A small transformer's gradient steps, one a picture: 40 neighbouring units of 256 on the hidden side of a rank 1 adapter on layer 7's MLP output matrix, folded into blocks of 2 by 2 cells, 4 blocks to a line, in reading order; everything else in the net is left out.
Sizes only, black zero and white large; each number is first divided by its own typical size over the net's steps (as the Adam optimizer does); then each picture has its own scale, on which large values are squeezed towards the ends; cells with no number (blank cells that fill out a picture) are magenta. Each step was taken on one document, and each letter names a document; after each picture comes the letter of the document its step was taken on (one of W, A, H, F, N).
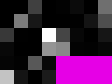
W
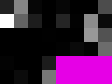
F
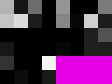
F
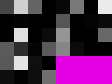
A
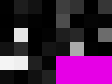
A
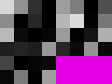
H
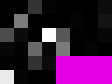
W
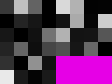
H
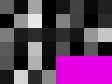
H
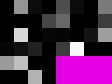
A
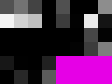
F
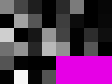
H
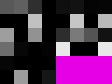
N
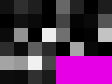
A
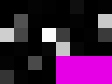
W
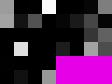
F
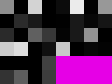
N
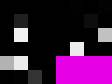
A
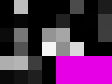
A
